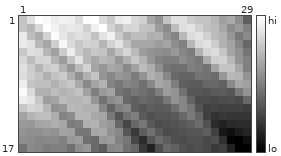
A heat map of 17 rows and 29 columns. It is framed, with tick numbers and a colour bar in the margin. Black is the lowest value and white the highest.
There is an overall slope up to the top left. The halves do not mirror each other. The top left is the ninth with the highest average. The bottom right is the smoothest part. No lone cell stands out from its neighbours. Streaks slant down to the right. The ninth with the lowest average is the bottom right.
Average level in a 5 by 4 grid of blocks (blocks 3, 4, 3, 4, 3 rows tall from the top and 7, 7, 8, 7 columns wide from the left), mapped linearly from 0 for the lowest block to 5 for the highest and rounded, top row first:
5543 | 4433 | 4322 | 4321 | 3210
